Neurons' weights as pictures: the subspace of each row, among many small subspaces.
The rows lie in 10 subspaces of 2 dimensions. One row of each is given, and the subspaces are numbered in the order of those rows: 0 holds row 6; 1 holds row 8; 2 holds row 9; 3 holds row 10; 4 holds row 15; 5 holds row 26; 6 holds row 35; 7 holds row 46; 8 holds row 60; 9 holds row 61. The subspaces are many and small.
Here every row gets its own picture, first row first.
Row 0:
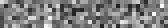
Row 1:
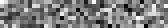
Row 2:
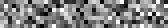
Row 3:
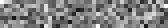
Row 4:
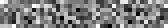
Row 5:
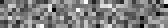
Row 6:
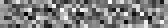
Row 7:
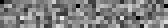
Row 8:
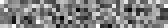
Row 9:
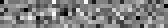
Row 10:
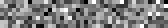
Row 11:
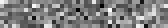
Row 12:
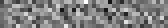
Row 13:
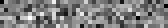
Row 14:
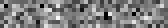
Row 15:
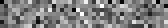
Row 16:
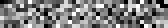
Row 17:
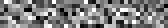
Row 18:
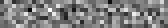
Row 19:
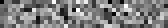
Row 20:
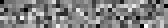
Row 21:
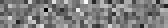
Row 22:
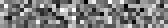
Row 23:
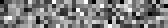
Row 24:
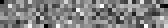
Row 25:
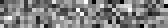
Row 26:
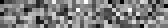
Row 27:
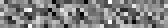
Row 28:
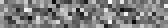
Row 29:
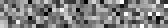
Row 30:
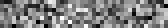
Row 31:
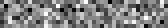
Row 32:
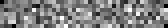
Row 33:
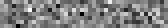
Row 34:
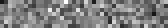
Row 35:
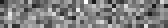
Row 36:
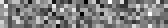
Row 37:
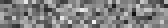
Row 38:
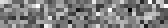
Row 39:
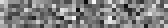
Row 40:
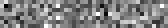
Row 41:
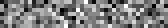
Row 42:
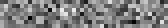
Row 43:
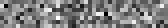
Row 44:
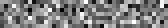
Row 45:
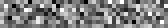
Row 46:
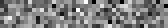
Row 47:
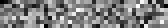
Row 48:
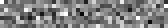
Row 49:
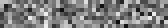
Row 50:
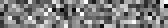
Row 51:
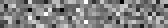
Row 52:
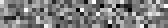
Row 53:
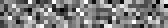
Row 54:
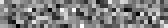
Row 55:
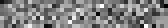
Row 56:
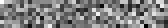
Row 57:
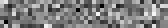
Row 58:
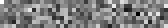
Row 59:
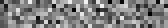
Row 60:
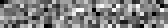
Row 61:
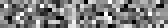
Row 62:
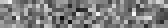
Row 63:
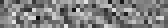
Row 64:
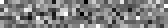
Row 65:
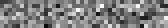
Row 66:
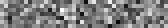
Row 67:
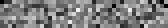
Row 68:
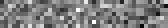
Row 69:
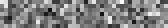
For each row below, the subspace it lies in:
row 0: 8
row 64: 2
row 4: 1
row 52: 7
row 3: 5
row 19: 0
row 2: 3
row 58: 1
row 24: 4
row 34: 9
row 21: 8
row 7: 2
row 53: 8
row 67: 5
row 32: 1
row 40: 9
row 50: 8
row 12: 0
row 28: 5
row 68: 3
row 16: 4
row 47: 5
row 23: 7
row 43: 9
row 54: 1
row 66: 6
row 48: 2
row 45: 7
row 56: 4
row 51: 3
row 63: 0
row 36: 4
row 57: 9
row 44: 8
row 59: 4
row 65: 7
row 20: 2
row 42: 8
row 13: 2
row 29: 3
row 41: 6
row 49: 3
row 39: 6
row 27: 5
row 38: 5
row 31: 7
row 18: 1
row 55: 4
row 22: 6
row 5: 3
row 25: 7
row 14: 9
